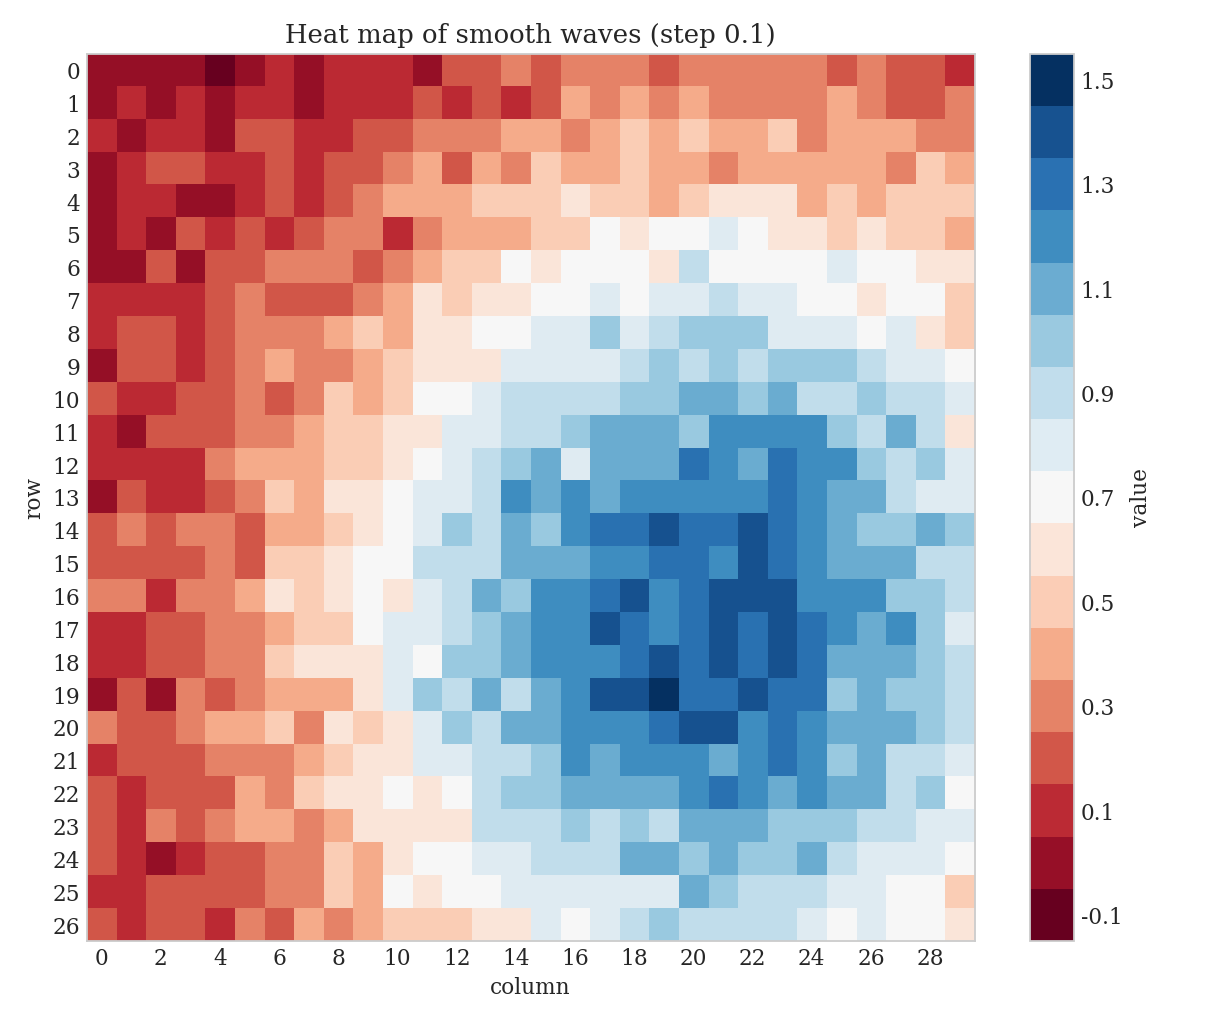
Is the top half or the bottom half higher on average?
bottom
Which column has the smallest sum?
0
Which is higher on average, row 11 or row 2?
row 11
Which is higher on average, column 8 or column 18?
column 18
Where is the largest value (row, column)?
19 19
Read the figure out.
Title: Heat map of smooth waves (step 0.1)
x-axis: column, ticks 0 2 4 6 8 10 12 14 16 18 20 22 24 26 28
y-axis: row, ticks 0 1 2 3 4 5 6 7 8 9 10 11 12 13 14 15 16 17 18 19 20 21 22 23 24 25 26 (0 at the top)
Colour bar: value, ticks -0.1 0.1 0.3 0.5 0.7 0.9 1.1 1.3 1.5
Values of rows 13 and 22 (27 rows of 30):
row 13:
0 0.2 0.1 0.1 0.2 0.3 0.5 0.4 0.6 0.6 0.7 0.8 0.8 0.9 1.2 1.1 1.2 1.1 1.2 1.2 1.2 1.2 1.2 1.3 1.2 1.1 1.1 0.9 0.8 0.8
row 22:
0.2 0.1 0.2 0.2 0.2 0.4 0.3 0.5 0.6 0.6 0.7 0.6 0.7 0.9 1 1 1.1 1.1 1.1 1.1 1.2 1.3 1.2 1.1 1.2 1.1 1.1 0.9 1 0.7
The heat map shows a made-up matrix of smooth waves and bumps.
